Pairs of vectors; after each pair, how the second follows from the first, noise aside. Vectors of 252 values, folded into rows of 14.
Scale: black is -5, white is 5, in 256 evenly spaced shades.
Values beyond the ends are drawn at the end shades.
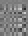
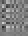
reversed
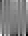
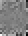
sign-scrambled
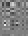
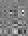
reversed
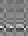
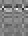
reversed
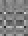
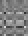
negated
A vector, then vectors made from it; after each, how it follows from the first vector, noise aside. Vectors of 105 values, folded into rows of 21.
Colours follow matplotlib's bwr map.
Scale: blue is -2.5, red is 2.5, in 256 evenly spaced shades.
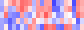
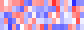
sign-scrambled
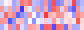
sign-scrambled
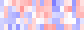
shrunk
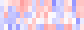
shrunk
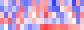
sign-scrambled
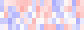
shrunk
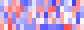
sign-scrambled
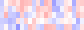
shrunk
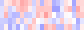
shrunk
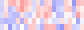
shrunk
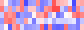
sign-scrambled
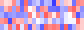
sign-scrambled
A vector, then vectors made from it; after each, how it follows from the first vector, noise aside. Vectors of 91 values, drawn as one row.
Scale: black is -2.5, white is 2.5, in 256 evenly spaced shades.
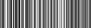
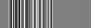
partly zeroed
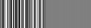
partly zeroed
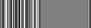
partly zeroed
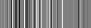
partly zeroed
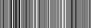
partly zeroed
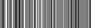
partly zeroed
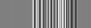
partly zeroed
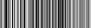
negated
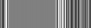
partly zeroed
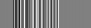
partly zeroed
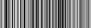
negated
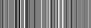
partly zeroed
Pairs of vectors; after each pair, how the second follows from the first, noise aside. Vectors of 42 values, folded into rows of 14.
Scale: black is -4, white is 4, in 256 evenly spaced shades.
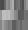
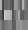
sign-scrambled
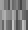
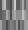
reversed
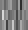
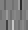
partly zeroed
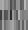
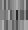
reversed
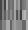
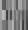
reversed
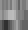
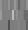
partly zeroed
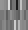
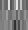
sign-scrambled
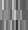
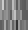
copied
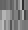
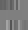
partly zeroed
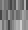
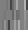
partly zeroed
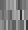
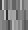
reversed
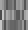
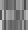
copied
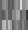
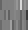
partly zeroed
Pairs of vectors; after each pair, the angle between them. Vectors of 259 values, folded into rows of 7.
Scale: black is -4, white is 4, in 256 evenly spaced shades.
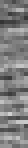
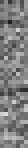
partly aligned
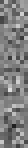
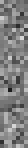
nearly opposite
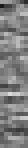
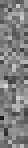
orthogonal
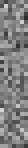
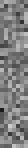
nearly opposite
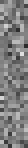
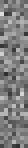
orthogonal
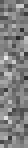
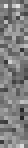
partly aligned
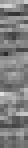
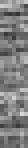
nearly parallel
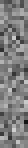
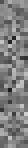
partly opposed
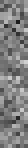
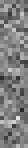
nearly opposite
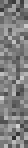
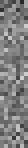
nearly parallel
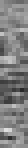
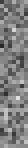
orthogonal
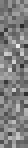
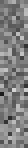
partly aligned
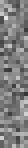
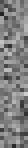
nearly opposite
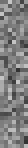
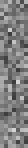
nearly parallel
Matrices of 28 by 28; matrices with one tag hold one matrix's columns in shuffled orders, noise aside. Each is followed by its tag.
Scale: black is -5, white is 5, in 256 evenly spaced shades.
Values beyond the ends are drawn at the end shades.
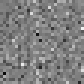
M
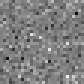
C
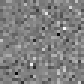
M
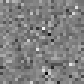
M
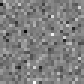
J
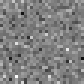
C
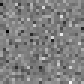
J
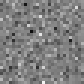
J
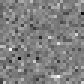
C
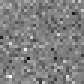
C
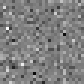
M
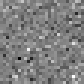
C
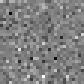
C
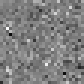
M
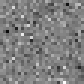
J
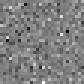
J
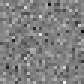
J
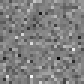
C
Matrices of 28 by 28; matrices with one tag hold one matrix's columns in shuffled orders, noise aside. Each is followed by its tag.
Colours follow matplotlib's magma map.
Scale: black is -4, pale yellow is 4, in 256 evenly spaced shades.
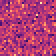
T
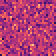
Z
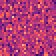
Z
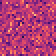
T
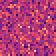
Z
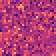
Z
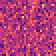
Z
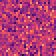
Z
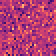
Z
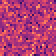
Z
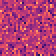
Z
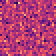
T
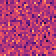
T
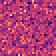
T
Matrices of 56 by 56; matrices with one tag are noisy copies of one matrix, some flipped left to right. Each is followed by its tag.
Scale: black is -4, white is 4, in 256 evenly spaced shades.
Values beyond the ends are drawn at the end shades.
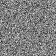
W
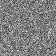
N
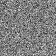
W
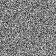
W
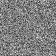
W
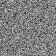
W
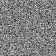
W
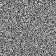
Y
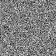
N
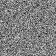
W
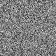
Y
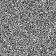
N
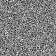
N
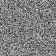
W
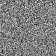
Y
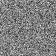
W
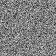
W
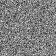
W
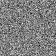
W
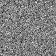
Y
